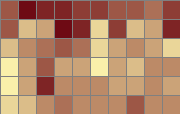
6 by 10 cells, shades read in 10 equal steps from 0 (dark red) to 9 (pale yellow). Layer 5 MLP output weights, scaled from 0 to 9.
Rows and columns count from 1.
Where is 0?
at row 1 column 2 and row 2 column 4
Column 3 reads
1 6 4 3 1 5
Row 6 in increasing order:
3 4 5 5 5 5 5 5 7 8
